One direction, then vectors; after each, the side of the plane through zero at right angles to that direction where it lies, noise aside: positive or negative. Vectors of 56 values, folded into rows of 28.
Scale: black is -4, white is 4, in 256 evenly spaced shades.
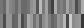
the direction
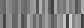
positive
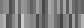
negative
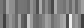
positive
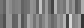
positive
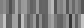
negative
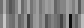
negative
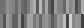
positive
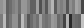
negative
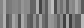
negative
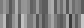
negative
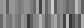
negative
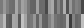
negative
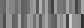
positive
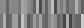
negative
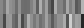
positive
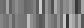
positive
